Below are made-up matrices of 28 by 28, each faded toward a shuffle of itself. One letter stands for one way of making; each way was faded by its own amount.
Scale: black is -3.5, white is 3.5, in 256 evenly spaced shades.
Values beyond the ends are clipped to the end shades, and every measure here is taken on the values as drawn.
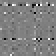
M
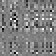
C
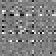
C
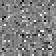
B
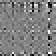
C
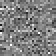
B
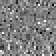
B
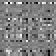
C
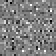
B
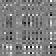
M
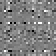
C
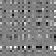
M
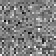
B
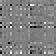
M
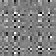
M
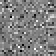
B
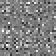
B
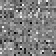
B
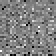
B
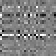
M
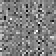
B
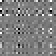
M
